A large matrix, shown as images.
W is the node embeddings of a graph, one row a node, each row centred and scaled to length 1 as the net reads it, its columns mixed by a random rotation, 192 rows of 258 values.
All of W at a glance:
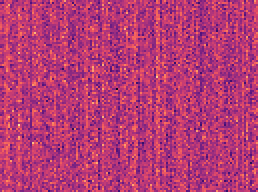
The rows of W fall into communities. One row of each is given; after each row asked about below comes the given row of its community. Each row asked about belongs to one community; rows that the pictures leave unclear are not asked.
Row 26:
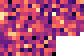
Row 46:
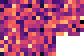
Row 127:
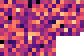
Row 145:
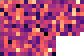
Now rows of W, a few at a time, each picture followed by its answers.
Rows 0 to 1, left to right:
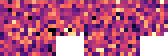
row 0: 26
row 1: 26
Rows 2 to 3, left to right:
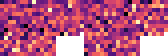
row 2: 46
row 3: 46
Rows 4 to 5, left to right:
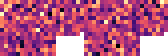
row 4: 145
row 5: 26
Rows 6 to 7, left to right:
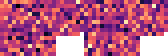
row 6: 145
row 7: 46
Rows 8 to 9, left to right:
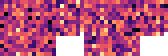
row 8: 26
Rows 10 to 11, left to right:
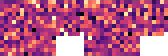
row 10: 46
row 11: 145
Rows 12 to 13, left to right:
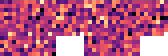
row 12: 26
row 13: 145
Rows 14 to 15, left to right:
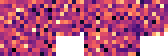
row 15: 26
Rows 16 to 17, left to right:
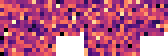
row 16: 46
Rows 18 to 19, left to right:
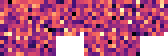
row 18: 26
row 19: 26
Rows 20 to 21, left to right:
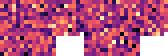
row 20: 46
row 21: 26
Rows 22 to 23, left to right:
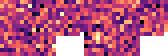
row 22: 145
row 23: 26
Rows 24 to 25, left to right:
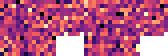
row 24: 46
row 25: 145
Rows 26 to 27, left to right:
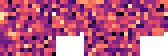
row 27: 145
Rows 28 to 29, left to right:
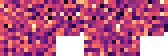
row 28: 145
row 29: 145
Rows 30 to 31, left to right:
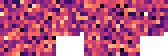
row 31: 145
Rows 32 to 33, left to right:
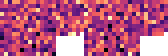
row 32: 26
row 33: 145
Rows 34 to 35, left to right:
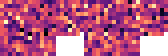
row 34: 145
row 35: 46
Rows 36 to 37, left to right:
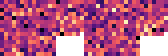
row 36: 46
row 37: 46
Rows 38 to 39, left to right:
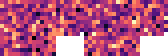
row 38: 145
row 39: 46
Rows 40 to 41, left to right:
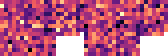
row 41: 26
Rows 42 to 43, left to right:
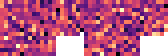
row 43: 26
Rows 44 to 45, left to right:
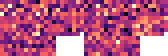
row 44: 127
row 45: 46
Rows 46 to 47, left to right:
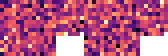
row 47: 26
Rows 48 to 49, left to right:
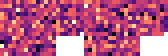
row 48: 127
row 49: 145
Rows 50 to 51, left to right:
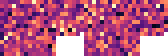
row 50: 46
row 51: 145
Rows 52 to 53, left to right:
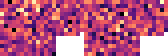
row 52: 26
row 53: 145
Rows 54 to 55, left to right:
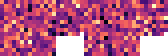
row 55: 46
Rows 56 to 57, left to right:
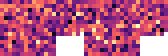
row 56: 26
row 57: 127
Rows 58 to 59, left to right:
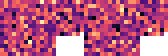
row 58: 26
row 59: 26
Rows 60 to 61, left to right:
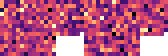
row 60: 46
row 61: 145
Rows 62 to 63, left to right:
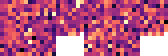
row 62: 26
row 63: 26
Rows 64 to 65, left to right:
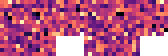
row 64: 145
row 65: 145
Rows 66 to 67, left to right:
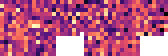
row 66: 127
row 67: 46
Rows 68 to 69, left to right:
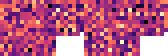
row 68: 127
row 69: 127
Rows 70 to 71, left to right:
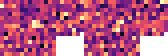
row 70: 127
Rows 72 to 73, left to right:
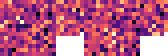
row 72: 145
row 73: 26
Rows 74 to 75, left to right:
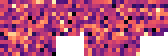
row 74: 26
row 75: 127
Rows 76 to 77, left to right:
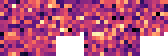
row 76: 46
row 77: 26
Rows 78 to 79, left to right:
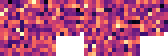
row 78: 46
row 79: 127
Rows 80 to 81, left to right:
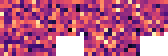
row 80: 127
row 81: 26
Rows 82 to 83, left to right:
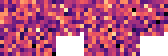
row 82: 26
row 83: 26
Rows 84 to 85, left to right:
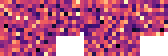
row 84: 145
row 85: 26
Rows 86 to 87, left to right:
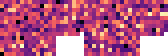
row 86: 46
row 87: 127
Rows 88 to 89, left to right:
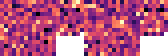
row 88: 145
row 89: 127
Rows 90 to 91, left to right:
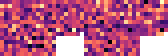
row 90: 127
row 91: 26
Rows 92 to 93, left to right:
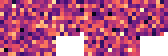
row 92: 46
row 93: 127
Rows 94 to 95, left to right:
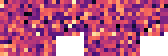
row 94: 127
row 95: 26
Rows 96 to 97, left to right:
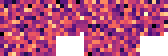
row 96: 46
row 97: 145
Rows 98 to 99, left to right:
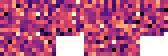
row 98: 127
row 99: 127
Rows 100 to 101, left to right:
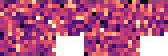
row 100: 46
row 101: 46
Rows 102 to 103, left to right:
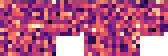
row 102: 127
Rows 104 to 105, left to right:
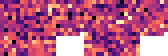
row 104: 46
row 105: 145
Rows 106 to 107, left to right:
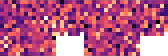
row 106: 46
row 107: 26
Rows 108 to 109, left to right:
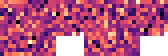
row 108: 127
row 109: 26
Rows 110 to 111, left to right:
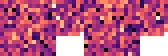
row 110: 26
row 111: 26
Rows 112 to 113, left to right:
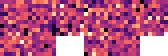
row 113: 46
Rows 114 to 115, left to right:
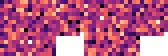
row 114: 26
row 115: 127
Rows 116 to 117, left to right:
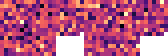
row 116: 145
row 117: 145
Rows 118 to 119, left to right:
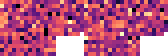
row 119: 127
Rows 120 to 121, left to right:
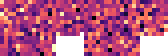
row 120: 145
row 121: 46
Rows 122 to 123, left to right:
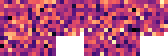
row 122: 26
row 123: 26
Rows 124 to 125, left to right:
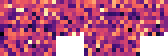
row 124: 26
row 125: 145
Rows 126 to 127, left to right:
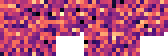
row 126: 145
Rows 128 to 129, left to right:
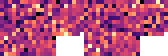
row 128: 46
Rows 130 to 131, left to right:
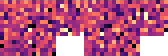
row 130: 26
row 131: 145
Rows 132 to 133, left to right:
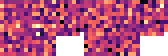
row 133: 26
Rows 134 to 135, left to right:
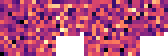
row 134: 46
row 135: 127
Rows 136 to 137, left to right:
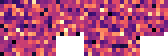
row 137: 127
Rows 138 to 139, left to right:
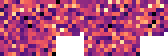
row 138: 46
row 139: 46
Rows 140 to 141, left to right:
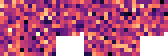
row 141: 46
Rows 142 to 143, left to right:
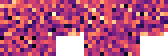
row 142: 26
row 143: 145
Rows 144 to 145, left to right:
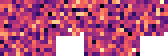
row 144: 145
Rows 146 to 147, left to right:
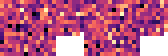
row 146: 145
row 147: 26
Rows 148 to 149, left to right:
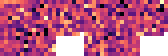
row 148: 145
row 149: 145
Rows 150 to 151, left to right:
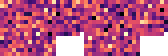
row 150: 127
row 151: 145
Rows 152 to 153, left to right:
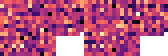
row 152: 145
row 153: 127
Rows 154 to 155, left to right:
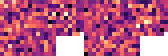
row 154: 127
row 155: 46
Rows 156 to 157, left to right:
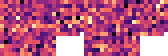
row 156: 127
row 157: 145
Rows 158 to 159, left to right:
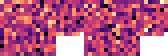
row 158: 145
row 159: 145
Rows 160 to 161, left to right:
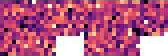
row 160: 46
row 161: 26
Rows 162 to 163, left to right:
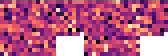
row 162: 127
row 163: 46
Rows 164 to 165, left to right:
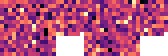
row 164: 145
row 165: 46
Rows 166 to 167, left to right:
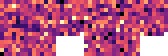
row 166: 46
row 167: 145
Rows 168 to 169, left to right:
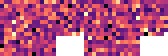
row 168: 26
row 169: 46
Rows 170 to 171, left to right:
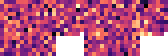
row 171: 46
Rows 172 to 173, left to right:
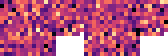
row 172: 26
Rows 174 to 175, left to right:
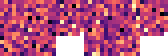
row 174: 26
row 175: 46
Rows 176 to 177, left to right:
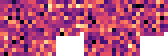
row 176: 46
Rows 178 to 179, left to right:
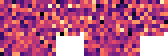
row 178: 46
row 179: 145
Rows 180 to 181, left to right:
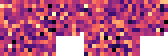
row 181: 127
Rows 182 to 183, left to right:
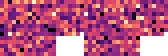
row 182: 26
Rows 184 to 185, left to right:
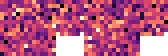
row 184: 46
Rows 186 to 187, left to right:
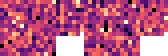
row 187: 46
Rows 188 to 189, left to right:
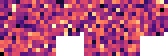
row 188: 46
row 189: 145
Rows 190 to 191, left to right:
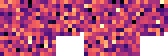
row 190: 127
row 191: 127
